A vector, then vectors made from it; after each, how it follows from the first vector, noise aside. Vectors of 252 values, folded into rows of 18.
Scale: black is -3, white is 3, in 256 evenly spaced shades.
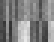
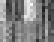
reversed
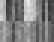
reversed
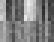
reversed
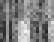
copied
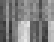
copied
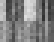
reversed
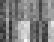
copied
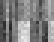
copied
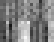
copied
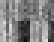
negated
